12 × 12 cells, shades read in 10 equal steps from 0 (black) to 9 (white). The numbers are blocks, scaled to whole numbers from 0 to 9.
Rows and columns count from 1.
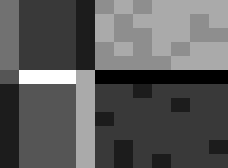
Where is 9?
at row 6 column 2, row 6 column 3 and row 6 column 4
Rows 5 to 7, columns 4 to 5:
2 1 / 9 6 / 3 6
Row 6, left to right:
3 9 9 9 6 0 0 0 0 0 0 0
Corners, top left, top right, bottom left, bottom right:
4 6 1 2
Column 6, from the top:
5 6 6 5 5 0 2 2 1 2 2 2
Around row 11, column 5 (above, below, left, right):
6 6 3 2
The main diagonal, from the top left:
4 2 2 2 1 0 2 2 2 2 2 2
